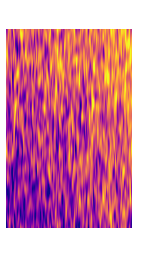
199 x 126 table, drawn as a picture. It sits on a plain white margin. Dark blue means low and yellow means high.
Mirror symmetry: none. Average level on the scale: 50%. Ninth with the lowest average: bottom left. Slope: up to the top right. Grain: streaks running down. Ninth with the highest average: top right.
